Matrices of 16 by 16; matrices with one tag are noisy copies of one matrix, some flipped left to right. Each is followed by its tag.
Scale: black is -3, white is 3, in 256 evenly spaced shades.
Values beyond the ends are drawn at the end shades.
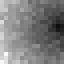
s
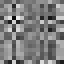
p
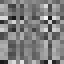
p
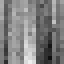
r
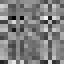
p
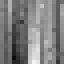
r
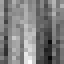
r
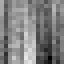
r
